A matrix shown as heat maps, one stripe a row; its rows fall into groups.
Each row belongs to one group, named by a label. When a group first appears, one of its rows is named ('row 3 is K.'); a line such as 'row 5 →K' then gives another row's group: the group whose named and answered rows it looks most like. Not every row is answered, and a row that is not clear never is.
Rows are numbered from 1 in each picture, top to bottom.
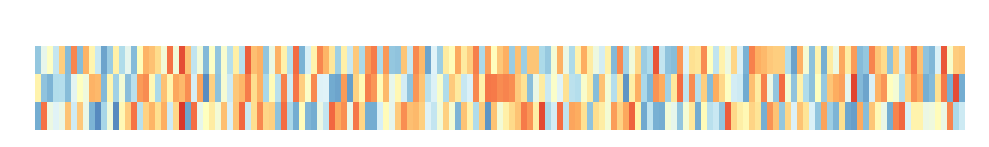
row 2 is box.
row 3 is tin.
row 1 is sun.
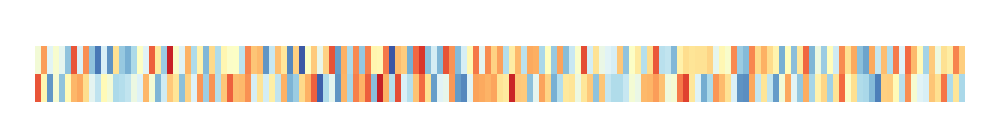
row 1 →sun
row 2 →box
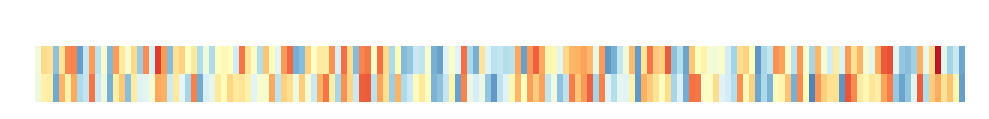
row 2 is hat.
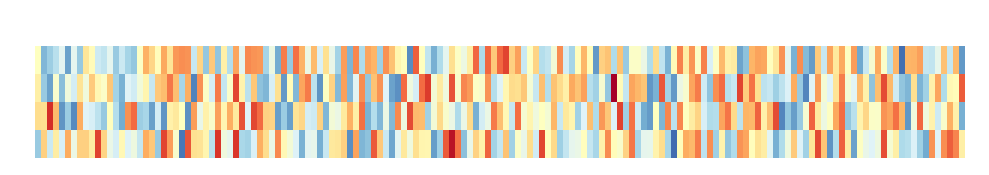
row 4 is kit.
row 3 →tin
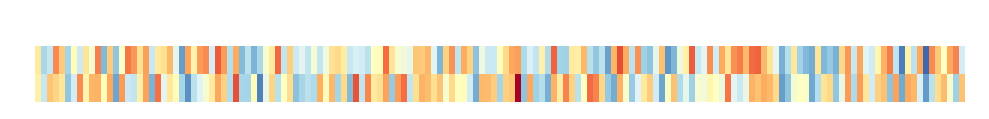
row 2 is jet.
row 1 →kit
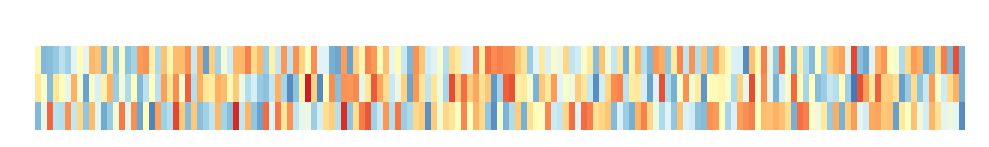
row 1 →box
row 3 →hat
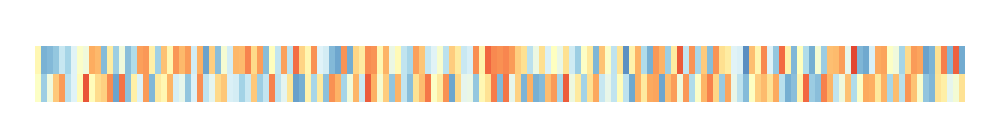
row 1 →box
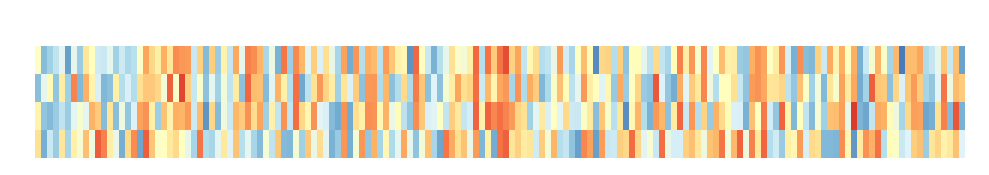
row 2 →sun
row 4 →kit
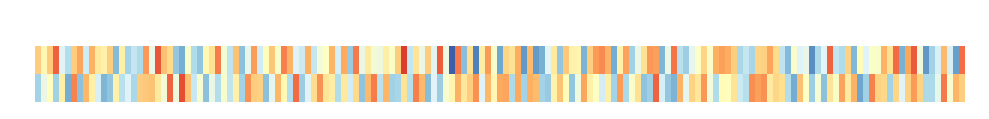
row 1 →jet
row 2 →sun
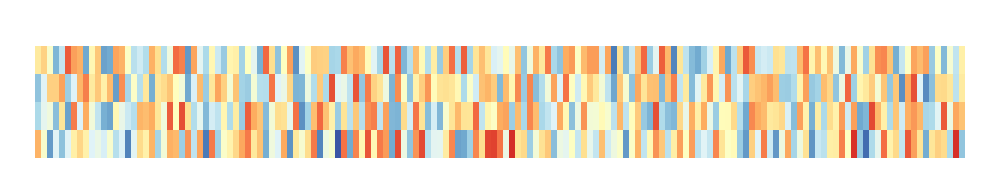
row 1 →hat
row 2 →jet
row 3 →sun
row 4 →box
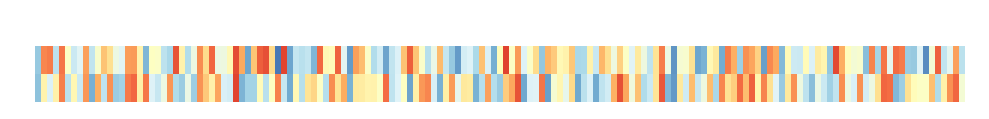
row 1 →tin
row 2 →kit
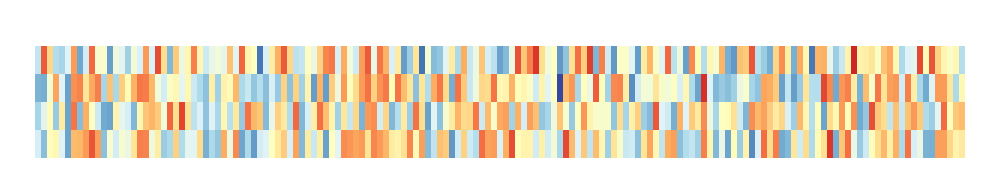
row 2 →jet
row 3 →sun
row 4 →jet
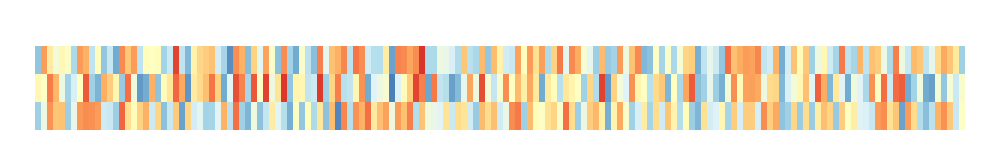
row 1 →tin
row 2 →tin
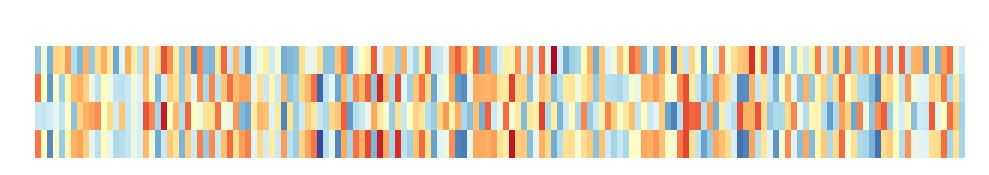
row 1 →kit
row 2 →box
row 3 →kit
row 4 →box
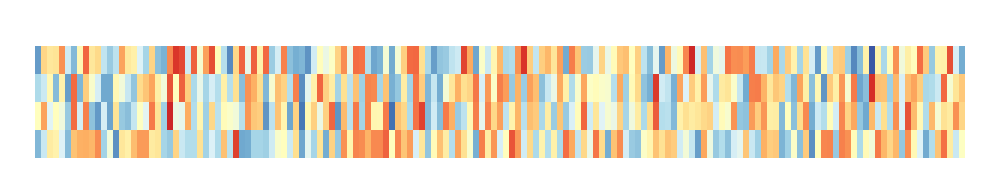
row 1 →tin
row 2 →sun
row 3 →sun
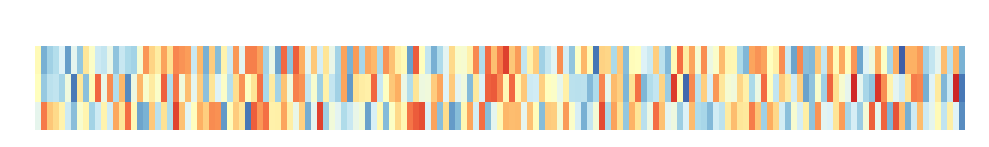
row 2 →box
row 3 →tin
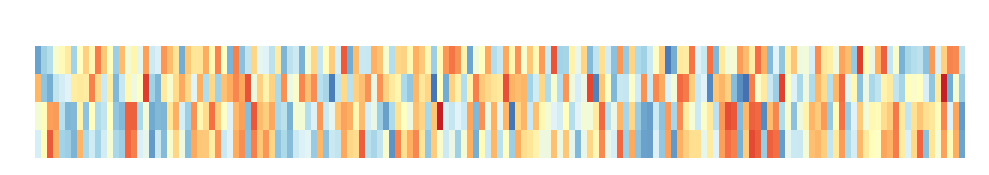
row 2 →box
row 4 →tin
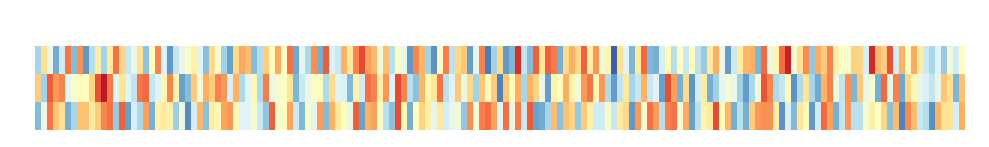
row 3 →jet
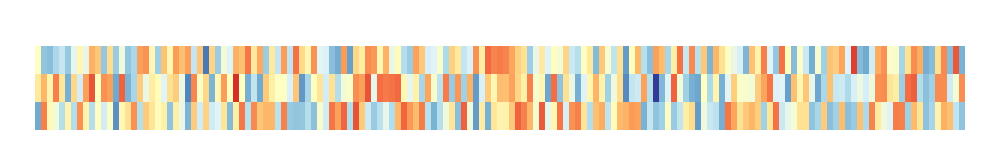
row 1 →box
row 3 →tin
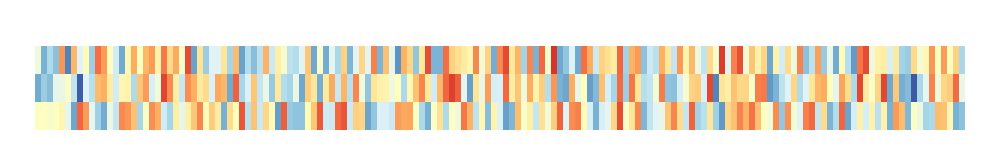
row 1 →kit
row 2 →kit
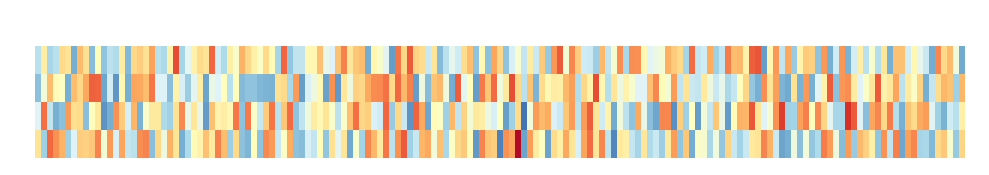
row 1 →tin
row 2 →jet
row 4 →jet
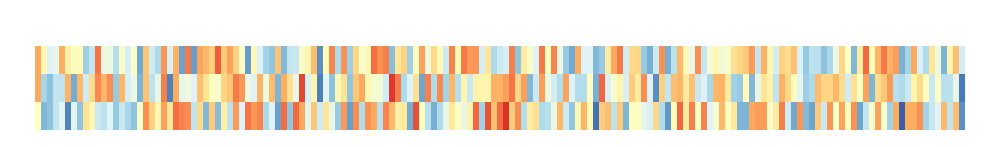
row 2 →box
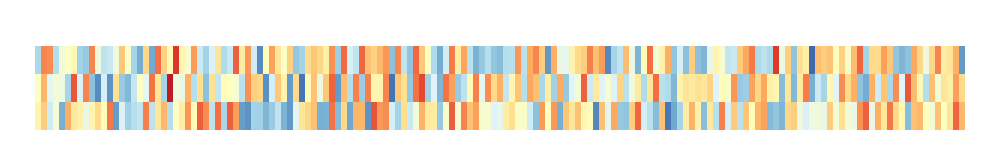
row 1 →hat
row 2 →sun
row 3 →kit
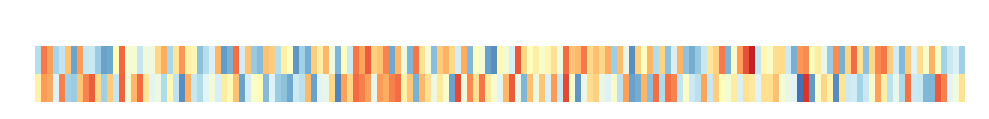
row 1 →hat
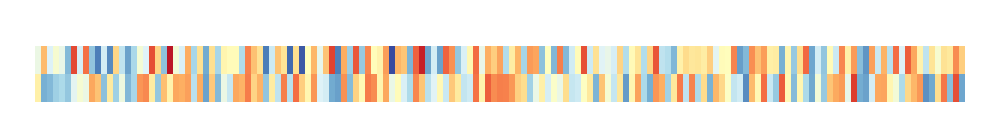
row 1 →sun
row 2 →box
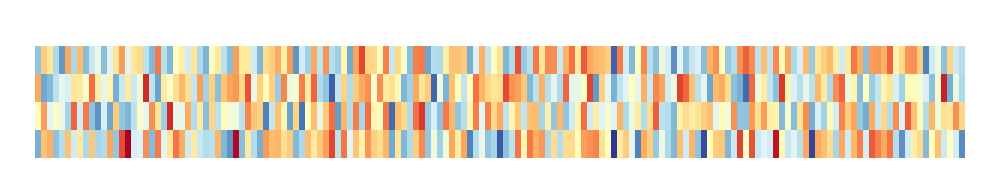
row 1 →hat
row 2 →box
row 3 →sun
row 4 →hat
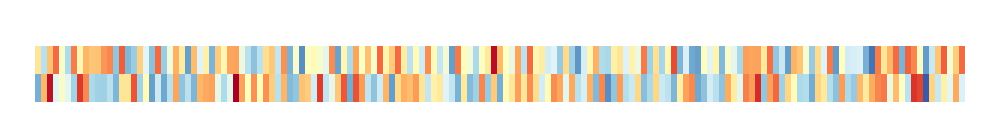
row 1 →jet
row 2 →tin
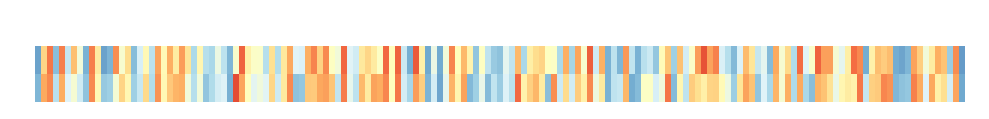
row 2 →hat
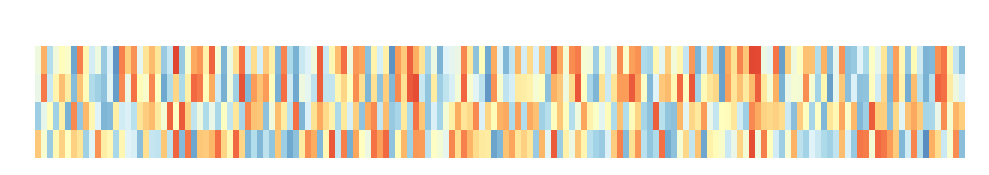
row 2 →tin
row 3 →sun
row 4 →kit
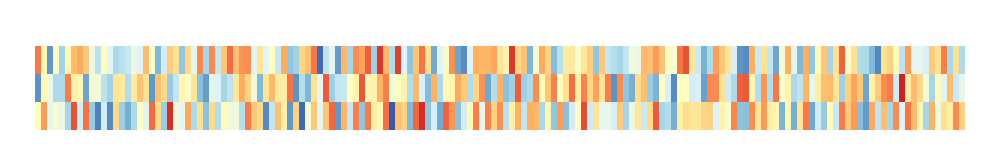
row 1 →box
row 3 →sun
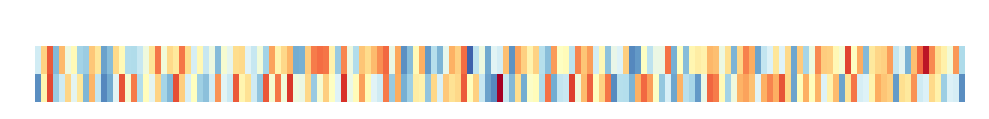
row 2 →hat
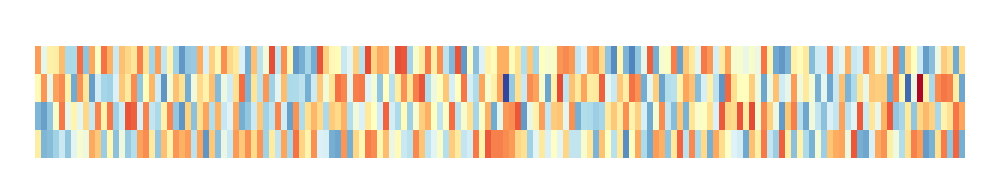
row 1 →jet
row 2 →tin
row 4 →box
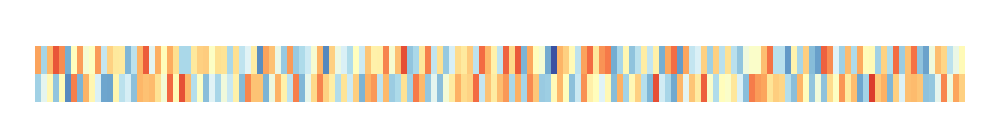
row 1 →jet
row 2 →sun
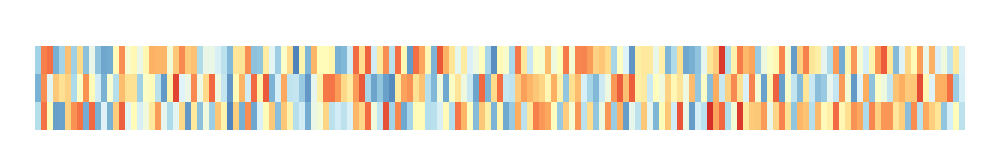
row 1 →hat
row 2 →tin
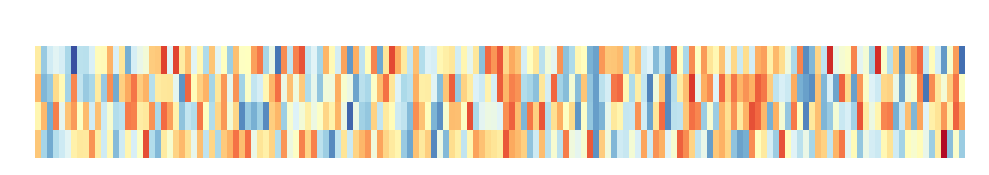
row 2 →kit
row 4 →box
